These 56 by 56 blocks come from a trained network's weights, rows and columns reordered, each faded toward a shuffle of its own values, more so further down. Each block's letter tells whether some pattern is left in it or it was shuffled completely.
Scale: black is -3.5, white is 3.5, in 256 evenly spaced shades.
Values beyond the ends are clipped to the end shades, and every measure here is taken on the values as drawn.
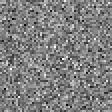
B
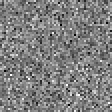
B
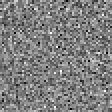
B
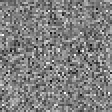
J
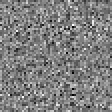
J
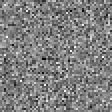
B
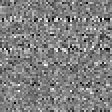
J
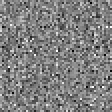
J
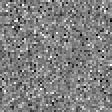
B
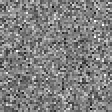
B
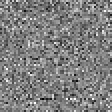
J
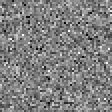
B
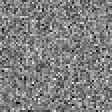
B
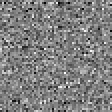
J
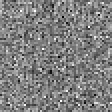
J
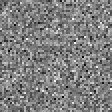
B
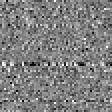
J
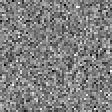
B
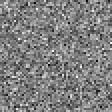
B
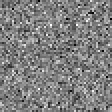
B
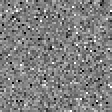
B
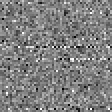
J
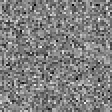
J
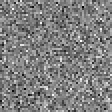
B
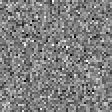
B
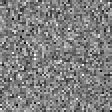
B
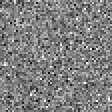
B
